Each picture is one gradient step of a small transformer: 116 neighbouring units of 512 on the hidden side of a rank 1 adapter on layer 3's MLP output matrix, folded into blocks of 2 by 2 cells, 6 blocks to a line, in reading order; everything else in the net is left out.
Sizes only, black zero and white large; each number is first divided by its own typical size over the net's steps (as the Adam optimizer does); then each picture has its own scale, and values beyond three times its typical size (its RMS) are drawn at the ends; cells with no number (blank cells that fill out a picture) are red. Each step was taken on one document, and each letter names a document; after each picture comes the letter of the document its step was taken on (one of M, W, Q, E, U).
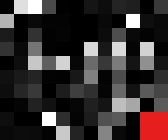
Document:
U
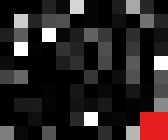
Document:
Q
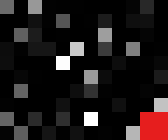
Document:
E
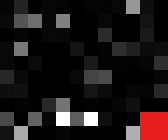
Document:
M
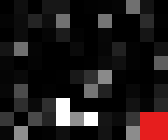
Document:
M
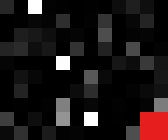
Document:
E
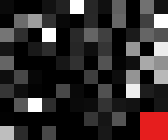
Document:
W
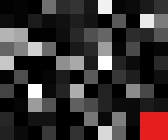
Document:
W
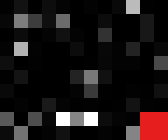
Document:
M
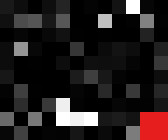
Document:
M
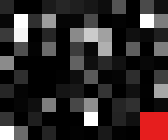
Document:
W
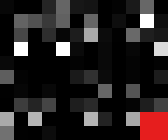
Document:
Q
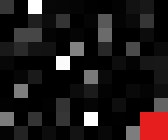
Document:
E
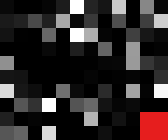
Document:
W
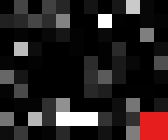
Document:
M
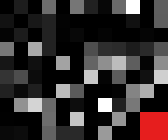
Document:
U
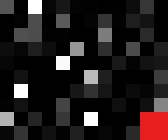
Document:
E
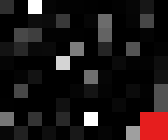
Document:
E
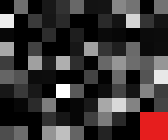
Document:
U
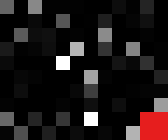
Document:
E
